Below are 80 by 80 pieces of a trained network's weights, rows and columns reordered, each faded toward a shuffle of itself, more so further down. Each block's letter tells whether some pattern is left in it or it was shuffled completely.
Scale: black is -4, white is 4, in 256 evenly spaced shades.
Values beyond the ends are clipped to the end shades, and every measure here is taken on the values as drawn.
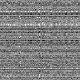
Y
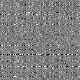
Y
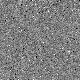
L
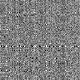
Y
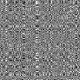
Y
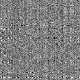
Y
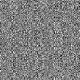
Y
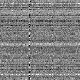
Y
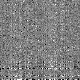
Y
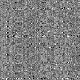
Y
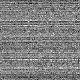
Y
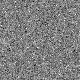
L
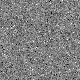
L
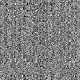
Y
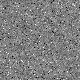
L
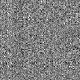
Y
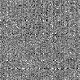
Y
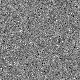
L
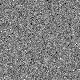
L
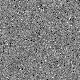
L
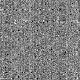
Y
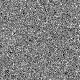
L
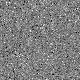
L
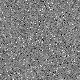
L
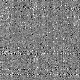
Y
